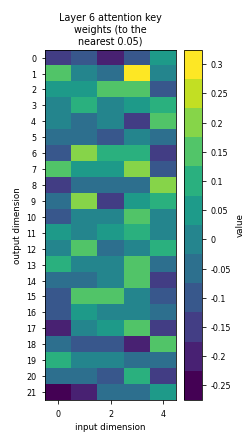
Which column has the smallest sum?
0
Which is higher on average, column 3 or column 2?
column 3
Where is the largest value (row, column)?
1 3
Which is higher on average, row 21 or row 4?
row 4
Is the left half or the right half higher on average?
right
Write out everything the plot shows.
Title: Layer 6 attention key weights (to the nearest 0.05)
x-axis: input dimension, ticks 0 2 4
y-axis: output dimension, ticks 0 1 2 3 4 5 6 7 8 9 10 11 12 13 14 15 16 17 18 19 20 21 (0 at the top)
Colour bar: value, ticks -0.25 -0.2 -0.15 -0.1 -0.05 0 0.05 0.1 0.15 0.2 0.25 0.3
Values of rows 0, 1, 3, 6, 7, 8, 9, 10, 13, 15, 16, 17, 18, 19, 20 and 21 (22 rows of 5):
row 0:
-0.15 -0.1 -0.2 -0.1 0.05
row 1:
0.15 0 -0.05 0.3 0
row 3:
0 0.1 0 0.05 0.1
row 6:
-0.1 0.2 0.1 0.1 -0.15
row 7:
0.15 0.05 0.05 0.2 -0.1
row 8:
-0.15 -0.05 -0.05 -0.05 0.2
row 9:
-0.05 0.2 -0.15 0.05 0.1
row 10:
-0.1 0 0 0.15 0
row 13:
0.1 0 0 0.15 -0.05
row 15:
-0.1 0.15 0.15 0 -0.1
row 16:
-0.1 0.05 0 0 -0.05
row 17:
-0.2 0 0.05 0.15 -0.15
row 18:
-0.05 -0.1 -0.1 -0.2 0.15
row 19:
0.1 0 0 -0.05 -0.05
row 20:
-0.05 -0.05 -0.1 0.1 -0.15
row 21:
-0.25 -0.2 -0.05 -0.05 0.05
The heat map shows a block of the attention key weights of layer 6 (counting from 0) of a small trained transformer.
